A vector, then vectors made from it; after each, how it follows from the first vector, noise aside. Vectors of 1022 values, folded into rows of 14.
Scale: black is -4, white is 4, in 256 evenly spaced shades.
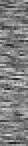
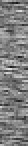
reversed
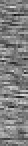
wrapped around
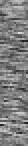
wrapped around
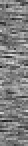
wrapped around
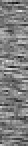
reversed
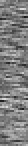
wrapped around
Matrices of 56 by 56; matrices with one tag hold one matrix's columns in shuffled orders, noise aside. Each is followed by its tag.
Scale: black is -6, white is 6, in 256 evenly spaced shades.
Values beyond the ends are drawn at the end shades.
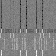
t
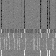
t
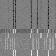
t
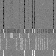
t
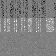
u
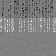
u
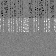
u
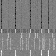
t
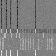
t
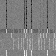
t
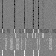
t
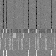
t
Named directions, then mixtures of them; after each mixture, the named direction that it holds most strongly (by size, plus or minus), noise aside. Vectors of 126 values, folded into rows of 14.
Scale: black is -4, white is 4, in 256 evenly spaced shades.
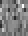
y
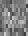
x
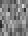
y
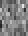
y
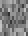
x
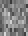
x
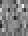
y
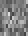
x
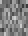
x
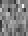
y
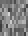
x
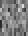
y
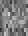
x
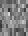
x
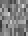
x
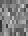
x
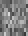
x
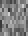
x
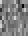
y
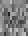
x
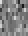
y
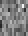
y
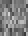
x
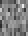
y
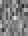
y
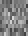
x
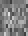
x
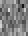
y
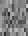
x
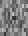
x
